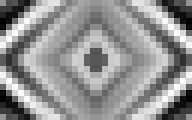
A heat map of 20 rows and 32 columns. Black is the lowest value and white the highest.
Mirror symmetry: left to right and top to bottom. Odd rows or columns: none. Slope: none.
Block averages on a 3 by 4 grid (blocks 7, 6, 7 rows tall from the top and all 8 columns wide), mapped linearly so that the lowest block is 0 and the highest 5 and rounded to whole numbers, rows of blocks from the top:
0 5 5 0
3 5 5 3
0 5 5 0
